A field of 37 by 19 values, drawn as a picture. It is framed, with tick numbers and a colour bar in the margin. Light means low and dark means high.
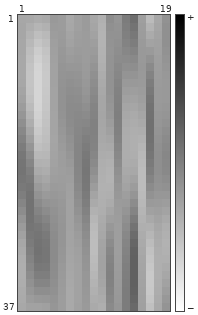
Grain: streaks running down. Roughest part: bottom right. Mirror symmetry: none. Slope: none. Ninth with the lowest average: top left.
